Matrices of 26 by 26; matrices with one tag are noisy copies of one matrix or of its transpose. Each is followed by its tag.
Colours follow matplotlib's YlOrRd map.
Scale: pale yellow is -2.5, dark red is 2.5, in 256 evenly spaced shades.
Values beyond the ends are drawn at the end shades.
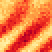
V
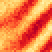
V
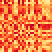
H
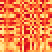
H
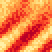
V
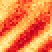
V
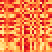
H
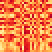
H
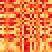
H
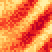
V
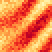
V
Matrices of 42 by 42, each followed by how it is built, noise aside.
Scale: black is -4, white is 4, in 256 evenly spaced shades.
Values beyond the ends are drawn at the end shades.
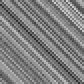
Toeplitz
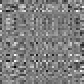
low rank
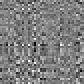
low rank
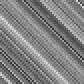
Toeplitz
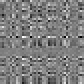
low rank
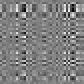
low rank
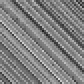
Toeplitz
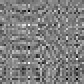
low rank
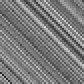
Toeplitz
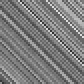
Toeplitz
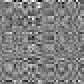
low rank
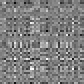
low rank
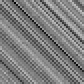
Toeplitz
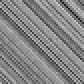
Toeplitz
